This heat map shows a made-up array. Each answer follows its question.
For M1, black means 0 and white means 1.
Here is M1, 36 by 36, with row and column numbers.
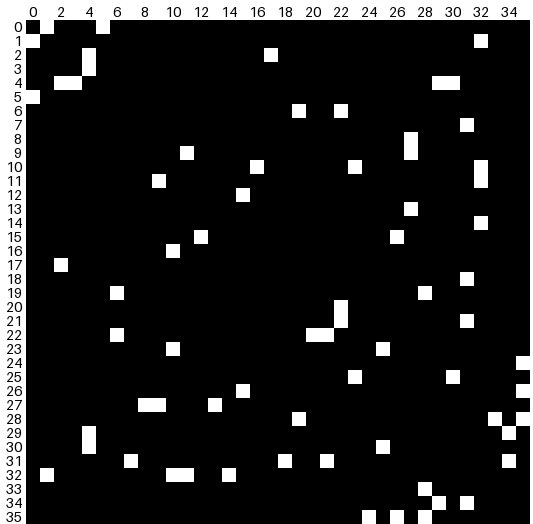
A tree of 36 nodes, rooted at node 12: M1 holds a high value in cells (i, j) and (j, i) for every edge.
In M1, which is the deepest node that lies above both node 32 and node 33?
28
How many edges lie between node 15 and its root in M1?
1
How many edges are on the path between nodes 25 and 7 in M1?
6
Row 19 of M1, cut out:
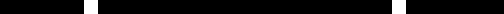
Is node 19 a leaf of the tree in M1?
no
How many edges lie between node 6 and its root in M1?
6
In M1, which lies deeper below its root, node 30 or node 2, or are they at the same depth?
the same depth
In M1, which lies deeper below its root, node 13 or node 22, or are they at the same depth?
node 13
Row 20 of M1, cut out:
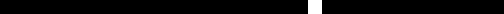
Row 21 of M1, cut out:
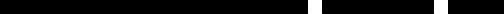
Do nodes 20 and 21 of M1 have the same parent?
yes
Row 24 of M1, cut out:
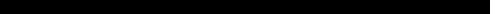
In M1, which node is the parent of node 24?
35
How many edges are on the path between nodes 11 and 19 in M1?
13
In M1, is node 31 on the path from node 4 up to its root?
yes
